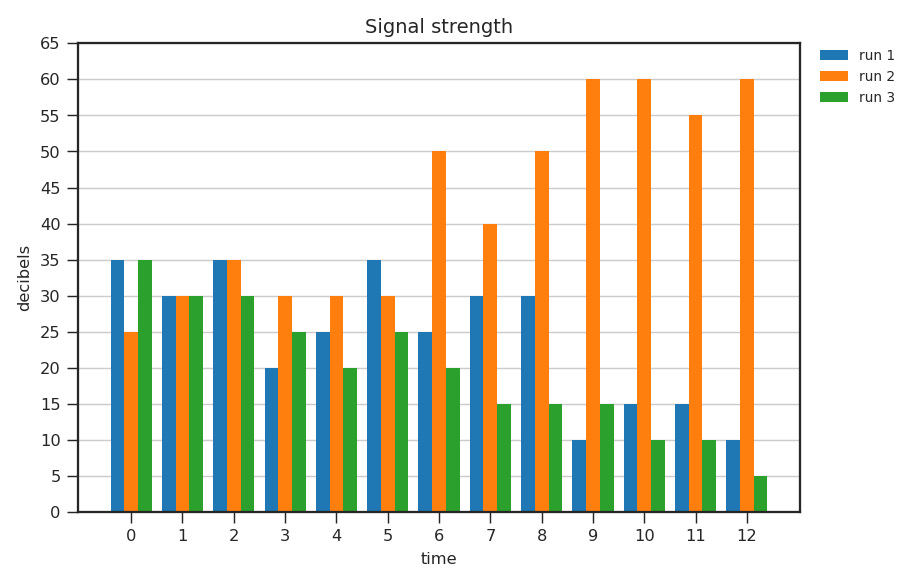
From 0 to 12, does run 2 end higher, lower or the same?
higher
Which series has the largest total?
run 2
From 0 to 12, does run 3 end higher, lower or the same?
lower
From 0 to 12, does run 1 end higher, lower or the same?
lower
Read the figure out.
Title: Signal strength
x-axis: time, ticks 0 1 2 3 4 5 6 7 8 9 10 11 12
y-axis: decibels, ticks 0 5 10 15 20 25 30 35 40 45 50 55 60 65
Legend: run 1, run 2, run 3
Values:
run 1: 35 30 35 20 25 35 25 30 30 10 15 15 10
run 2: 25 30 35 30 30 30 50 40 50 60 60 55 60
run 3: 35 30 30 25 20 25 20 15 15 15 10 10 5
